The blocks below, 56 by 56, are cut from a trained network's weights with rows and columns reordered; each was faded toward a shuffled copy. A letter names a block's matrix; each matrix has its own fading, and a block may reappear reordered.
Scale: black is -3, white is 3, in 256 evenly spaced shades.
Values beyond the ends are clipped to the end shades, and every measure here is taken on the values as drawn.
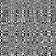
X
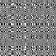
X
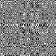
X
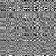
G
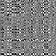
X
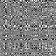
X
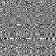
G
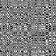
X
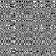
G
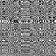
G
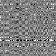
G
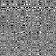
G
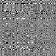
G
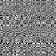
G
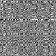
G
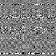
G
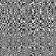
X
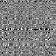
G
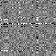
G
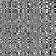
X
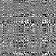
X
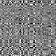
X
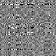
G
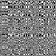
X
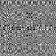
G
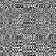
G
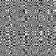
X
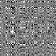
X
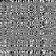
X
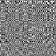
G
